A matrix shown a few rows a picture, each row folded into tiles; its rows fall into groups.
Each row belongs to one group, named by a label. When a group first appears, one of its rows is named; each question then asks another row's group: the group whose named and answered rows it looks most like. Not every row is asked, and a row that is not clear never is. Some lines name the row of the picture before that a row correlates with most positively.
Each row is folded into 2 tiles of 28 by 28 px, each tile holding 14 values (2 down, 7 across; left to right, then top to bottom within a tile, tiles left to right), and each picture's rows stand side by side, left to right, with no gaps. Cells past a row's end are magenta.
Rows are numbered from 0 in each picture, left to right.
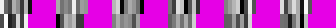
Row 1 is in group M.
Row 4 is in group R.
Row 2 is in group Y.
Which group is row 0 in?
Y
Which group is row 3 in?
R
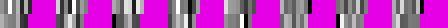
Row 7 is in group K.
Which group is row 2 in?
M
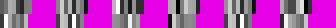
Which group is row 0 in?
R
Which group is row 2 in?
Y
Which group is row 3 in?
Y
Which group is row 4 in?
Y
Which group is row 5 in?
Y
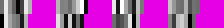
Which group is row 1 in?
K
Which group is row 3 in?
M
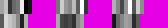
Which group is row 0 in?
Y
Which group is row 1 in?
K
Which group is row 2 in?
M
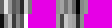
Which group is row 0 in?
R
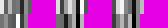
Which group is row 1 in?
M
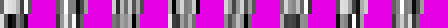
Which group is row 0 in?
K
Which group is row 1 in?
R
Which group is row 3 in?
K
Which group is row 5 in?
K
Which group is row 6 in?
R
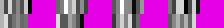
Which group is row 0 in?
K
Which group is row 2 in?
R
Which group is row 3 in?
R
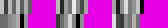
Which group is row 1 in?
M
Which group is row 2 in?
K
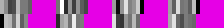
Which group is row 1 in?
Y
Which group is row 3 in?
K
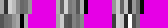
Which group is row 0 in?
M
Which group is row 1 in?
K
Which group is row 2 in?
Y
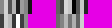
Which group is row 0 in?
Y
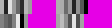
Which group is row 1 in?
Y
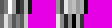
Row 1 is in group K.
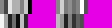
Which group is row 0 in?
K
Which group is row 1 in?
K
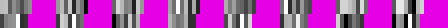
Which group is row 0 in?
M
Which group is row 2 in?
R
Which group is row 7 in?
R
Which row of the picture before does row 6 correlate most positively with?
1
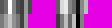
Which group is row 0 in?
R
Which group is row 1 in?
R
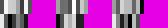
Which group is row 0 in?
K
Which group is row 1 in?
M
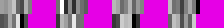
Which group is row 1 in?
Y
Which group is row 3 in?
Y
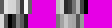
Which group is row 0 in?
K
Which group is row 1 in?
Y
